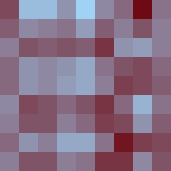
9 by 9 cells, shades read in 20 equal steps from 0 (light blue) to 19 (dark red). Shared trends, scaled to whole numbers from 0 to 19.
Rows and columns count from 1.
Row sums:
68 79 88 77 78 91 94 86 98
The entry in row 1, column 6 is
7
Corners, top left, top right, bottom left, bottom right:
13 9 8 12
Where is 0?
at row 1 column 5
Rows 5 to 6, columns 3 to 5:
7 5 4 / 12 10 12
